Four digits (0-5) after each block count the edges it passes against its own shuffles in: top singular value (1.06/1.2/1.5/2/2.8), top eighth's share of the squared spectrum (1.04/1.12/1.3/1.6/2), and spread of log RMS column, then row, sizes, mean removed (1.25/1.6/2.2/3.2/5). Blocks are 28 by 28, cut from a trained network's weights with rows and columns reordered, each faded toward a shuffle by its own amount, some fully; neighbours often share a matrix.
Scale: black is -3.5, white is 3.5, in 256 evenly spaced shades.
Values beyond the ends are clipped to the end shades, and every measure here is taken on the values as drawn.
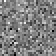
0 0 0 0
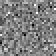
0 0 0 0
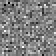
0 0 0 0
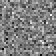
0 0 0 0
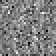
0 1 0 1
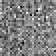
1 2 0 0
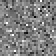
0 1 0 0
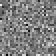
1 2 0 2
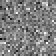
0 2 0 1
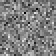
0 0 0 0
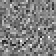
1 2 0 1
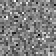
0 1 0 0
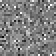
1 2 0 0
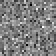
0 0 0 0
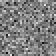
0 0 0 0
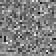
0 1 0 0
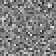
2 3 0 0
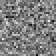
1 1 0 0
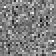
0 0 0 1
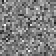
0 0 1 0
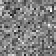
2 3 0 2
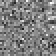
2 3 1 1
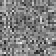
2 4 0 2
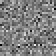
2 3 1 1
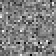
2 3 0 1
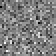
1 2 0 1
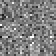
2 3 1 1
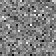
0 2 0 1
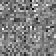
2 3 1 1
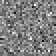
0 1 0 0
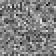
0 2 0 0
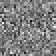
2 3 1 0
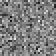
1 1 1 0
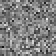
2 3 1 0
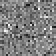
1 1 0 1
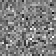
0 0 0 1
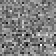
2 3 0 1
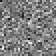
2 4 1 2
